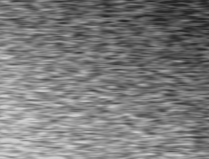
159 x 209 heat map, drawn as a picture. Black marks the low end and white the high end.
Grain: streaks across. Ninth with the highest average: bottom left. Slope: up to the bottom left. Histogram: bell-shaped. Ninth with the lowest average: top right. Mirror symmetry: none.
